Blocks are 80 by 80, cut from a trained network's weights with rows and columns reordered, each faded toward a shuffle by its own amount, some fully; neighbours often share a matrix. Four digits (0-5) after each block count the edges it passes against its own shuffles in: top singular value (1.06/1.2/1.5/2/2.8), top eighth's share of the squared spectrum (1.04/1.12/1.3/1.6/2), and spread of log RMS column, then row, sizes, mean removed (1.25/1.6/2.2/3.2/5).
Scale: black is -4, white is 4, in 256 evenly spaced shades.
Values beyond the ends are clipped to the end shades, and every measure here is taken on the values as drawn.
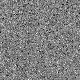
0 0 0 0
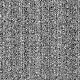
3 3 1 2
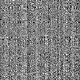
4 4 1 3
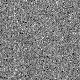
0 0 0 0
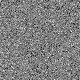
0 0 0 0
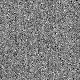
1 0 0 0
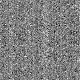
2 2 1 1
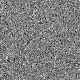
0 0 0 0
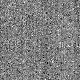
2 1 0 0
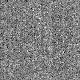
2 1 0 0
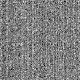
3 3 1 2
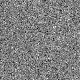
0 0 0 0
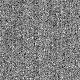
2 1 0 0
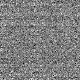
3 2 2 0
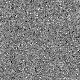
1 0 0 0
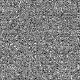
2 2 2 0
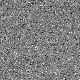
0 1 0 0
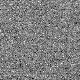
1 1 1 0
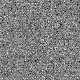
1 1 1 0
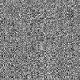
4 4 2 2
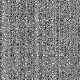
3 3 1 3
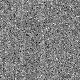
1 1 0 0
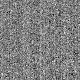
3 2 0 1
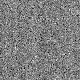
1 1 0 0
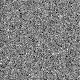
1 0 0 0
